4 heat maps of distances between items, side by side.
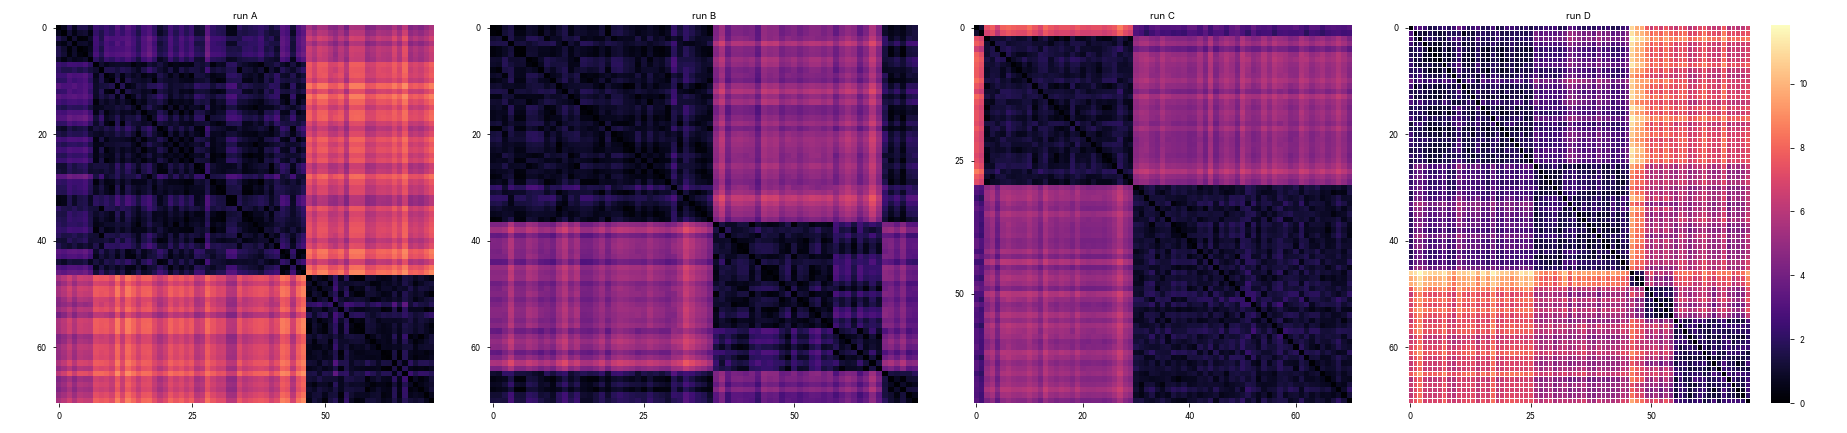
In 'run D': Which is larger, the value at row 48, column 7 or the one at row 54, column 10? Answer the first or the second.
the first
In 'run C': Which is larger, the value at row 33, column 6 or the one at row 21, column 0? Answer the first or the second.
the second
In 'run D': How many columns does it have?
71
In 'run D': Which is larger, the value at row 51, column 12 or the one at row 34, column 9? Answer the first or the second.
the first
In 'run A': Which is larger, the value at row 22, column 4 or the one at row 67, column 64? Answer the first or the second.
the first
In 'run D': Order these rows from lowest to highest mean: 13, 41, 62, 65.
41, 13, 62, 65
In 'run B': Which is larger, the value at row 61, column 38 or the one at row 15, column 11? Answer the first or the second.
the first
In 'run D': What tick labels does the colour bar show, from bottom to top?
0, 2, 4, 6, 8, 10
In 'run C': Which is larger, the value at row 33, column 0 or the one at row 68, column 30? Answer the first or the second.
the first
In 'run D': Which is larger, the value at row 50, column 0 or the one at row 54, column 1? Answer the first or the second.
the second
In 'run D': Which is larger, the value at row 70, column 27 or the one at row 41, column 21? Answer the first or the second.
the first
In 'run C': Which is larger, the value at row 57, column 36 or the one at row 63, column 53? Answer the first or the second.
the first
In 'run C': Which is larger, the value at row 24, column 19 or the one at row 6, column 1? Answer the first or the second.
the second
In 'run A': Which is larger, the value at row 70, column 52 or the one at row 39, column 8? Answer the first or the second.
the first
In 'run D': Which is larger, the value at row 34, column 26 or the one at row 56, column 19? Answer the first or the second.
the second
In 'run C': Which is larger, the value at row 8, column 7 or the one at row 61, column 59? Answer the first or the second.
the second
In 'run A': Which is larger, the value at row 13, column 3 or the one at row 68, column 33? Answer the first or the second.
the second
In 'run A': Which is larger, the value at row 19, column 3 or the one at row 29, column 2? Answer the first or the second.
the second
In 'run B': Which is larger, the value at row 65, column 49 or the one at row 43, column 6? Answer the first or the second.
the second
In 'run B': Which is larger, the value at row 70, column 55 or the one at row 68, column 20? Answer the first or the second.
the first
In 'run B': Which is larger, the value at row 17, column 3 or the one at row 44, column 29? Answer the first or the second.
the second
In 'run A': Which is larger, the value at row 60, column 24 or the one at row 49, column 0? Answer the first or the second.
the first
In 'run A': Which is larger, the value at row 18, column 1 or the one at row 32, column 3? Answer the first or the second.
the first
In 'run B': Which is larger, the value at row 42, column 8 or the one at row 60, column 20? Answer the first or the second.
the second
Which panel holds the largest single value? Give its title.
run D
